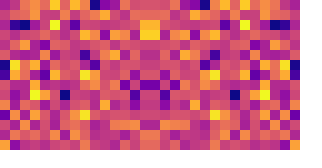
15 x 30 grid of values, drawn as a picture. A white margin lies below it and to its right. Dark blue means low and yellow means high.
Grain: fine. Calmest part: bottom middle. Seam: none. Mirror symmetry: left to right. Slope: none.
